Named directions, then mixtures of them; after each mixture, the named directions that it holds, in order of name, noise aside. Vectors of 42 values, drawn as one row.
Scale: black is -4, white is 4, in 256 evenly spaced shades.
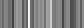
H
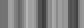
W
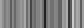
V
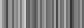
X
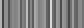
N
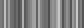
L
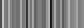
N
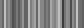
H, L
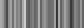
X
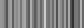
V, X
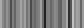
V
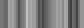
W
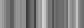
W, X
